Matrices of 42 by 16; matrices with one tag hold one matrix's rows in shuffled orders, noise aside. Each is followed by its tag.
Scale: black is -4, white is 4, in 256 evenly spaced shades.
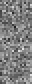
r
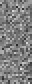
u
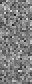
r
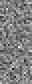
r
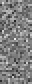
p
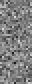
p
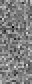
p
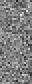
u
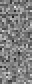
p
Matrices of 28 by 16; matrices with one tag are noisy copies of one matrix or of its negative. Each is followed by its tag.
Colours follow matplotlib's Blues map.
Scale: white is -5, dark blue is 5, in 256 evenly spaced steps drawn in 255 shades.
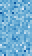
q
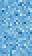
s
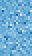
s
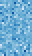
q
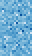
s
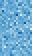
s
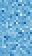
s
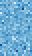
q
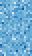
q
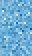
s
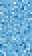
q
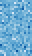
q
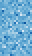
s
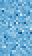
s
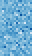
s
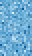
q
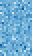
q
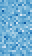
s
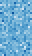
q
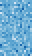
q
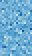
s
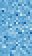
s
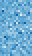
s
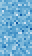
s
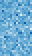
s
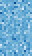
q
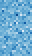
s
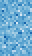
s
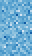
s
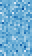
q
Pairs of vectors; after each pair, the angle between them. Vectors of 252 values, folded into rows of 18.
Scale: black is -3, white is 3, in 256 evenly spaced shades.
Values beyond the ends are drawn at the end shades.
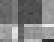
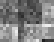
nearly parallel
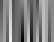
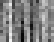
nearly parallel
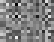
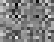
nearly parallel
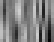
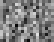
partly aligned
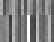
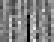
nearly opposite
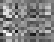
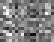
nearly parallel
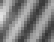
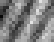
nearly opposite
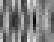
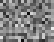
orthogonal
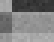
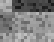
nearly parallel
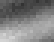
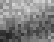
nearly opposite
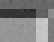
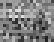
partly opposed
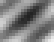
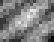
nearly opposite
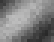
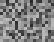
orthogonal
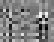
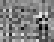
nearly parallel
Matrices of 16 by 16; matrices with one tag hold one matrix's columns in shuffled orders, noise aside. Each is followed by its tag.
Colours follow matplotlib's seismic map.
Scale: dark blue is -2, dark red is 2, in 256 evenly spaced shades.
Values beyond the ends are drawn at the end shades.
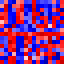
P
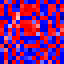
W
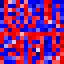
P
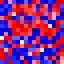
W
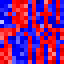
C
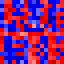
P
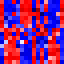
C
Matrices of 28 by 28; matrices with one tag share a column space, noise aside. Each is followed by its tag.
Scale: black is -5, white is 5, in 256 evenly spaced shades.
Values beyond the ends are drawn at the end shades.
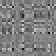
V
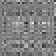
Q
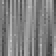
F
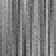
F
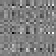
V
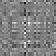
Q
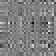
Q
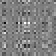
Q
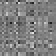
Q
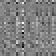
Q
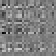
V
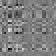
V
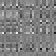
V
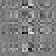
V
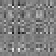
V
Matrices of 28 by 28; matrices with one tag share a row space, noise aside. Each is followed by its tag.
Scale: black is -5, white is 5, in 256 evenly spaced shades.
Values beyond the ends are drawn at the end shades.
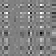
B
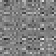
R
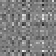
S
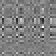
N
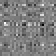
R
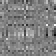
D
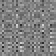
N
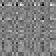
N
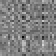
S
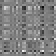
R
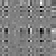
B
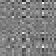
S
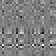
N
